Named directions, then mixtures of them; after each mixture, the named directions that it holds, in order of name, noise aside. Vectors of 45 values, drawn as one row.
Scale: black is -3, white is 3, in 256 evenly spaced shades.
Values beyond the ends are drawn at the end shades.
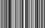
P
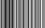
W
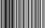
W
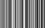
P, W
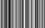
P, W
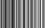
P, W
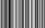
P, W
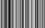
P, W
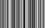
P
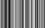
P, W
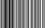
W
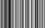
P, W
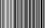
W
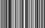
P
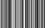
P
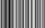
P, W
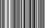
P, W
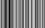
P, W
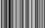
P, W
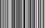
P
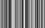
P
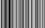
P, W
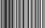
W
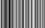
P, W
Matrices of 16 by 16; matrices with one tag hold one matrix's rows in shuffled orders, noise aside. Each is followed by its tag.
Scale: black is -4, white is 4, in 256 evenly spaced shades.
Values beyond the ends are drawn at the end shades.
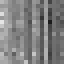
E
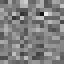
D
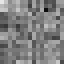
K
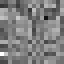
K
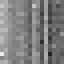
E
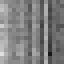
E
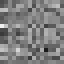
K
